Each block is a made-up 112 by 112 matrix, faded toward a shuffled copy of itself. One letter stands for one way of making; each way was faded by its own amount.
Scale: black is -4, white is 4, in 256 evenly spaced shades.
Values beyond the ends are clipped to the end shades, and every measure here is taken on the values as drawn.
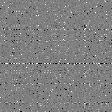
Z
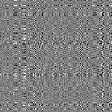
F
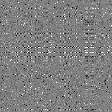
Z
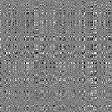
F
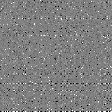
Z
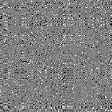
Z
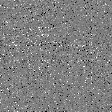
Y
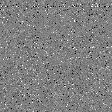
Y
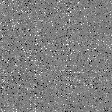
Y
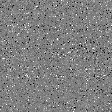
Y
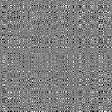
F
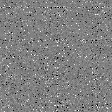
Y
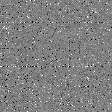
Y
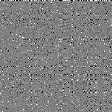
Z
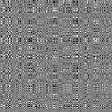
F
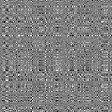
F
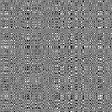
F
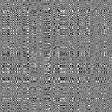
F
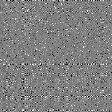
Z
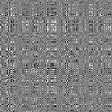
F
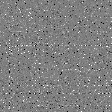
Y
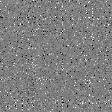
Y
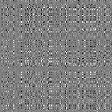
F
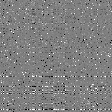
Z
